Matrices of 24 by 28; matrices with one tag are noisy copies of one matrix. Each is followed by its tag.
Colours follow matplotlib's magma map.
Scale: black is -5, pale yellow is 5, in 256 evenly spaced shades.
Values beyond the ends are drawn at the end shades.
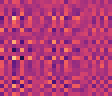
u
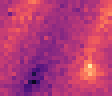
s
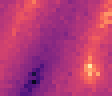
s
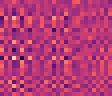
u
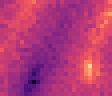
s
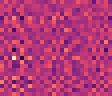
u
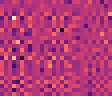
u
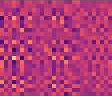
u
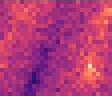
s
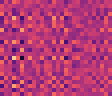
u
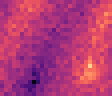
s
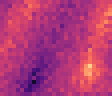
s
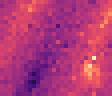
s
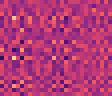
u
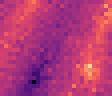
s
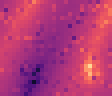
s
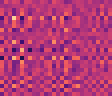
u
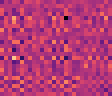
u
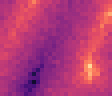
s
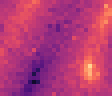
s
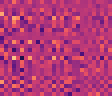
u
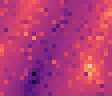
s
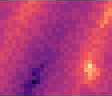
s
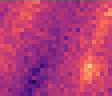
s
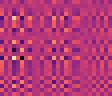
u
